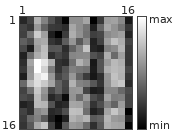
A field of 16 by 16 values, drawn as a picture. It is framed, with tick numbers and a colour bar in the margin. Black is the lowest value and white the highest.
There is no overall slope. An odd patch, higher than its surroundings, sits in the middle left. The middle left is the ninth with the highest average. The grain runs up and down. Upright stripes repeat 3 times across the table.
